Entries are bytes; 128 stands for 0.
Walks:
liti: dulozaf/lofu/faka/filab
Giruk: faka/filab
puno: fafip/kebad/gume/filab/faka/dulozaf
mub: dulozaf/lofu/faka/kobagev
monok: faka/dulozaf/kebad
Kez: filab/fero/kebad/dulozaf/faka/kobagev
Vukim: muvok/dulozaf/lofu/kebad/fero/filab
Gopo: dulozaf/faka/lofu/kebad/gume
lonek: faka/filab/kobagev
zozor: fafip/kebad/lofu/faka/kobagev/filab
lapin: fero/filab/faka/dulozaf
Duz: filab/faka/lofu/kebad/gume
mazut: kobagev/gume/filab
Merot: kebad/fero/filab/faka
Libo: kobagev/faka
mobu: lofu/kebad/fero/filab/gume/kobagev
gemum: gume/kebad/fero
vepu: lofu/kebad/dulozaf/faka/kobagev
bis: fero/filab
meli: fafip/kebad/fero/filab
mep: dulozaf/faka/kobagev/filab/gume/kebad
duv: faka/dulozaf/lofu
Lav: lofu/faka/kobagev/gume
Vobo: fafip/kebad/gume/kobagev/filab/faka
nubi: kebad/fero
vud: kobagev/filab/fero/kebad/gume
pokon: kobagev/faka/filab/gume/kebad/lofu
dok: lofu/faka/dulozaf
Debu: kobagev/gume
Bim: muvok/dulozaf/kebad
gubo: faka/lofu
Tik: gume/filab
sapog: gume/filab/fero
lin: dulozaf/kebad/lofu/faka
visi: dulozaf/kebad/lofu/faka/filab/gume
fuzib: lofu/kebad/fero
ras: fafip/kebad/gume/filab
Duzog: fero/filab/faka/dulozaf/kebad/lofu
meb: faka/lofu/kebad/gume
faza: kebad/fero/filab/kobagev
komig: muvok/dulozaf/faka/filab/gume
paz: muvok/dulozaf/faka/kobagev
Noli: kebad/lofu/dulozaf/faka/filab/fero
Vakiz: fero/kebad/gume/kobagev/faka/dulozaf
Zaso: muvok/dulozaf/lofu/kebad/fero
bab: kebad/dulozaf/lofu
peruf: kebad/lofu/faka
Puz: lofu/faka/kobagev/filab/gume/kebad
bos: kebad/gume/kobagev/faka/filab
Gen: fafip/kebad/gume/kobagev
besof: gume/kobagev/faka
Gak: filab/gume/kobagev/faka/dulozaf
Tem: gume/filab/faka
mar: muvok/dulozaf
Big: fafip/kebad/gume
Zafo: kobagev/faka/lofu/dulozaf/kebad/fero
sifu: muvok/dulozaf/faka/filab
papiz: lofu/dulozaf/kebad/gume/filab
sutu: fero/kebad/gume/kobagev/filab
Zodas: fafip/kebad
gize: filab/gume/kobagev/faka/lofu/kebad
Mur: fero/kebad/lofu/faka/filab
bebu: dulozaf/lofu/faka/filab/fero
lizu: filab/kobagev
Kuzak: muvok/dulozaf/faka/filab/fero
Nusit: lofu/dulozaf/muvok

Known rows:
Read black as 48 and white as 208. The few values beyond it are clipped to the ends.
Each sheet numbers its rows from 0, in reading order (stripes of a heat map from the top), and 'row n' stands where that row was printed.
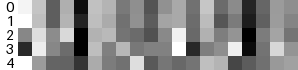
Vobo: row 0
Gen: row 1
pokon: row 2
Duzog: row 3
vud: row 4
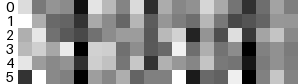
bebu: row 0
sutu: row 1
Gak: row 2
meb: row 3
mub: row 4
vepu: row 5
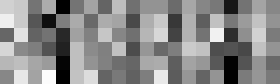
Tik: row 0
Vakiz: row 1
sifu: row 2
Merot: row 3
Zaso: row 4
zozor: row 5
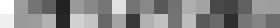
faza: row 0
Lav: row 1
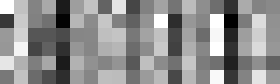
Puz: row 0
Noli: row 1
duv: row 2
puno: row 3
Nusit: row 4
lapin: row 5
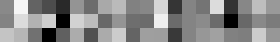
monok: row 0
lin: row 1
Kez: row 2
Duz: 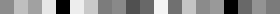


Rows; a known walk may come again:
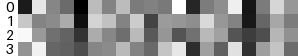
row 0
Duzog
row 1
liti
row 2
meli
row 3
paz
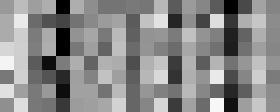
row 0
fuzib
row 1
Gak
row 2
Tem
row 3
Tik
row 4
Vakiz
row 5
Kuzak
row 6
bis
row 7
dok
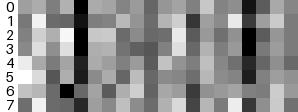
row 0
Giruk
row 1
komig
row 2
peruf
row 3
pokon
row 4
Nusit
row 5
ras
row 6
Kez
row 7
sifu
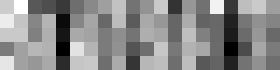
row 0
mep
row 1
mazut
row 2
mar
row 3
Mur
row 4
Lav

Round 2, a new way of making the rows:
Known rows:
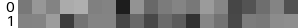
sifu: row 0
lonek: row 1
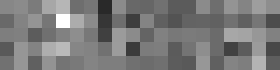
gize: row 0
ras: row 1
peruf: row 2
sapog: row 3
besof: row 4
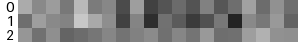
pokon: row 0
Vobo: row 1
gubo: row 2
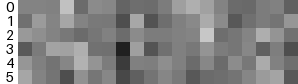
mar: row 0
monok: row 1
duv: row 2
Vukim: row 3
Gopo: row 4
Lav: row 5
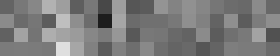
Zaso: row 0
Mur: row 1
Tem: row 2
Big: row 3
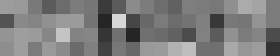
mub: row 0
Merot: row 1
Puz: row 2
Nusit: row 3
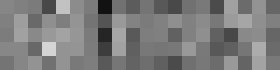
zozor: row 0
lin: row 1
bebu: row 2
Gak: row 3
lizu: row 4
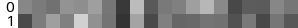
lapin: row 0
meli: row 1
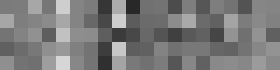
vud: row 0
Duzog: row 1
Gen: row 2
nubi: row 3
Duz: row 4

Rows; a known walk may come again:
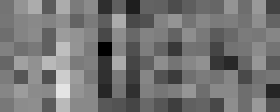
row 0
mobu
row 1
fuzib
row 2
Giruk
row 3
bos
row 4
Kuzak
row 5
sutu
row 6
papiz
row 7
Gen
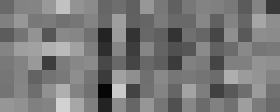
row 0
Tik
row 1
Libo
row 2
faza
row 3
mep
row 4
lonek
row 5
peruf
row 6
Noli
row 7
visi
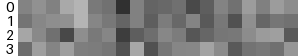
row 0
gize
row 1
Zodas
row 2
Lav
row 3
monok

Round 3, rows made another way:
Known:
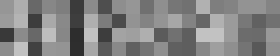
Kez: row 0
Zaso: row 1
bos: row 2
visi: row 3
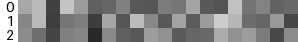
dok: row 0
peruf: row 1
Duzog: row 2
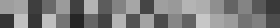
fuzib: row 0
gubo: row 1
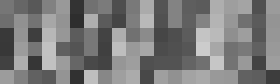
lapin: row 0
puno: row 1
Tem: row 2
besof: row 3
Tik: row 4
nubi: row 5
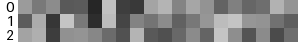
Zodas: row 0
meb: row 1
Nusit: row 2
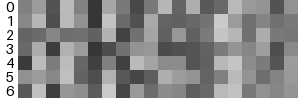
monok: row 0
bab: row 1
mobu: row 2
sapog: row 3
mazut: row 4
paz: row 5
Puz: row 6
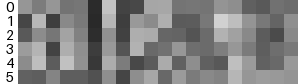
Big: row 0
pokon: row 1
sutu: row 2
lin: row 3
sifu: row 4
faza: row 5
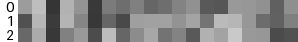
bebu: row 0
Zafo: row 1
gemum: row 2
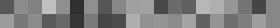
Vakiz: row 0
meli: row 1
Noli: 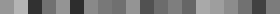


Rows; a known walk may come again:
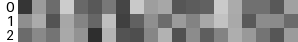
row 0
besof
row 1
vepu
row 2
puno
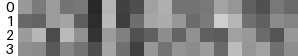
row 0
Big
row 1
Gen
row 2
Kuzak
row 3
Vukim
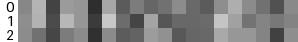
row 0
visi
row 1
bab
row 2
Duzog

